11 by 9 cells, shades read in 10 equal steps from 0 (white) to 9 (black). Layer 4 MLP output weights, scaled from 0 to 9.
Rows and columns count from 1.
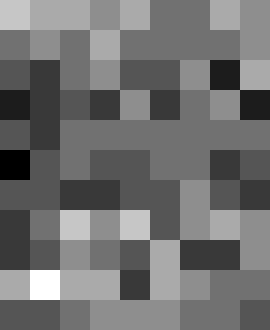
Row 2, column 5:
5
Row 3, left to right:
6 7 5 4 6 6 4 8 3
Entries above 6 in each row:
0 0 2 5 1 2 3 1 3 1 0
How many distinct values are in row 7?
3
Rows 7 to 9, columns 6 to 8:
6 4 6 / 6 4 3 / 3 7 7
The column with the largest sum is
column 1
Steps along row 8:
down down up down up down down up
